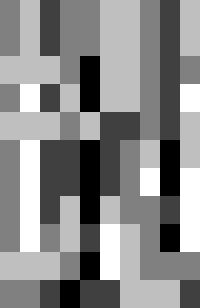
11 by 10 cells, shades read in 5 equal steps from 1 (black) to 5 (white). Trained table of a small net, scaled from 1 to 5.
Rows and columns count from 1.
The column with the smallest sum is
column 5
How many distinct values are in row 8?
5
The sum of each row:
32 32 32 33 32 27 29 32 35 34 27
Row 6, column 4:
2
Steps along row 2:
up down up same up same down down up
